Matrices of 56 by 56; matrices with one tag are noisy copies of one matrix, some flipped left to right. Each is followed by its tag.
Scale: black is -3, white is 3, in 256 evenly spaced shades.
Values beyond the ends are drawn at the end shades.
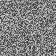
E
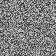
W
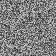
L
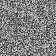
L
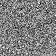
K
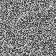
L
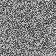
K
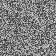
L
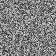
E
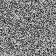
K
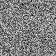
E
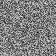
K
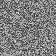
K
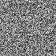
E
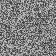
L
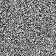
W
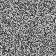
E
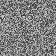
E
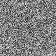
K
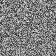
W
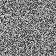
E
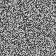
W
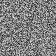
W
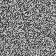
W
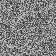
L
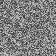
K
